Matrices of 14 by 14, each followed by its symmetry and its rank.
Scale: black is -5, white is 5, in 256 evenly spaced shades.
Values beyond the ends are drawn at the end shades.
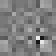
symmetric, rank two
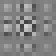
symmetric, rank one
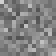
symmetric, full rank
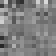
antisymmetric, rank two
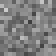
neither, full rank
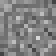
symmetric, full rank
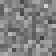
neither, full rank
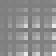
symmetric, rank one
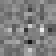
antisymmetric, rank two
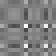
symmetric, rank one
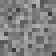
symmetric, full rank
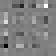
antisymmetric, rank two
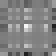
symmetric, rank one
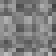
antisymmetric, rank two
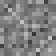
symmetric, full rank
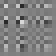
symmetric, rank one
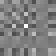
symmetric, rank two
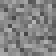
neither, full rank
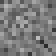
symmetric, full rank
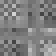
symmetric, rank two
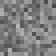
neither, full rank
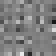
antisymmetric, rank two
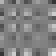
symmetric, rank one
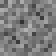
symmetric, full rank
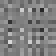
antisymmetric, rank two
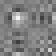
symmetric, rank two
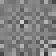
symmetric, rank two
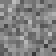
neither, full rank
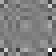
symmetric, rank two
